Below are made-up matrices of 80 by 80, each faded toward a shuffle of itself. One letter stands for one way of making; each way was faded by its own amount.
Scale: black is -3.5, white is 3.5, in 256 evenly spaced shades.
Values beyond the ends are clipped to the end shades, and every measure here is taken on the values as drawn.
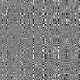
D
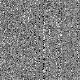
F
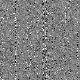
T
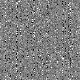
T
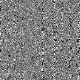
F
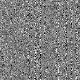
F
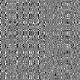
D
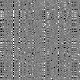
D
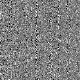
F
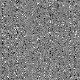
T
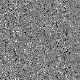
T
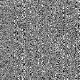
F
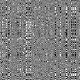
D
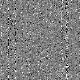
T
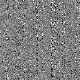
T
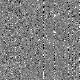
T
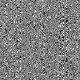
T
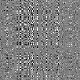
D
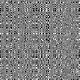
D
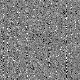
T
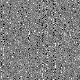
T
